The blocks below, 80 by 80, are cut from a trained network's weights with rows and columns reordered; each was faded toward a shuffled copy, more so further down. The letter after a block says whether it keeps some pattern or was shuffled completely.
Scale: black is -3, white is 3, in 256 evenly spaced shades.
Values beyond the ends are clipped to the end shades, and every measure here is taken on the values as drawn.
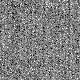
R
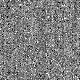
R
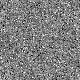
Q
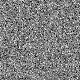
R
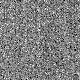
R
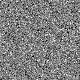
Q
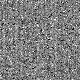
R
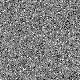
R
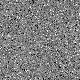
Q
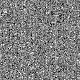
R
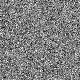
R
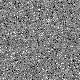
Q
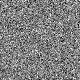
Q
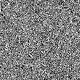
Q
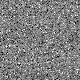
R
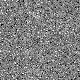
Q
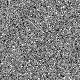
Q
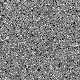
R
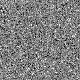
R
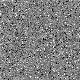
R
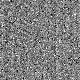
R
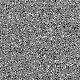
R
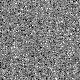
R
